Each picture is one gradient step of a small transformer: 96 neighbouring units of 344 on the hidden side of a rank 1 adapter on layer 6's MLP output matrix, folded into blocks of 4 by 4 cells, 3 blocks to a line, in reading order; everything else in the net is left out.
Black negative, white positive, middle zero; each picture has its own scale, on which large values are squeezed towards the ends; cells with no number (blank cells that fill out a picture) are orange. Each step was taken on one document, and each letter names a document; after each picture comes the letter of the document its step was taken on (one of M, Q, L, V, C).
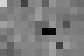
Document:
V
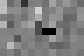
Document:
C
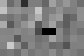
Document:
C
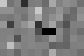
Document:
C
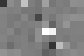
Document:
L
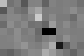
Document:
V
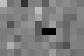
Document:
C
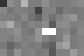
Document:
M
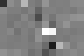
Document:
L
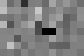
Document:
C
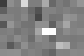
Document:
V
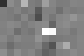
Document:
M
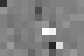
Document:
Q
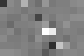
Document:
L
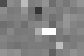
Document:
V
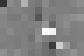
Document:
L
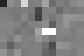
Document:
M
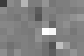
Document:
M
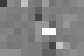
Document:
Q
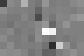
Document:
Q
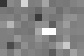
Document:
V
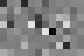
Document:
C
